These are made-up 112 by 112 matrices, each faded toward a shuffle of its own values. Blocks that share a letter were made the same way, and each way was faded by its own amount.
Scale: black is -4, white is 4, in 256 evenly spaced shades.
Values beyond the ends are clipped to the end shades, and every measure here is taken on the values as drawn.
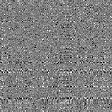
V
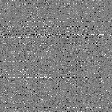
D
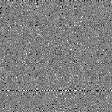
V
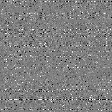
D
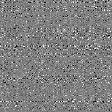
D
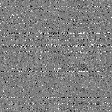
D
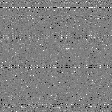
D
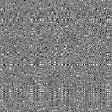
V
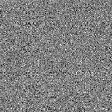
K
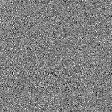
K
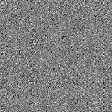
K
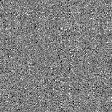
K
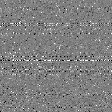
D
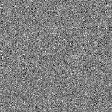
K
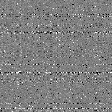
D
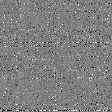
D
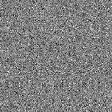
K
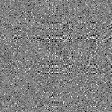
V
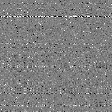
D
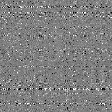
D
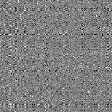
V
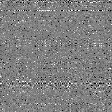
D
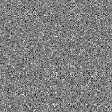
K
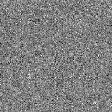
K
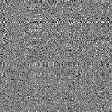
V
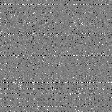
D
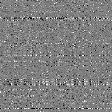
D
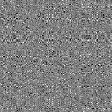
V
